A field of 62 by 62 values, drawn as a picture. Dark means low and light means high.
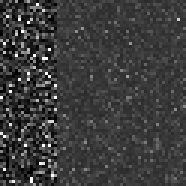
Seam: vertical, 30% of the way across, the right part calmer. Histogram: skewed, a long tail of high values. Slope: none. Grain: fine. Mirror symmetry: none. Stripes: none.
